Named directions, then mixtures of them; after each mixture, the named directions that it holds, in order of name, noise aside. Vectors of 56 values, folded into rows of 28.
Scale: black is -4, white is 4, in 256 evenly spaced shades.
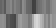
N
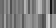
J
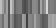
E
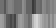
N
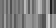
J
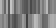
E, N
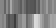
E, N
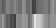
N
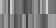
E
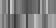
E, N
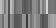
E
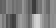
N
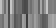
E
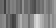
N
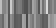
E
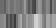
J, N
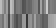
E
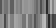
E, J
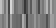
E, J
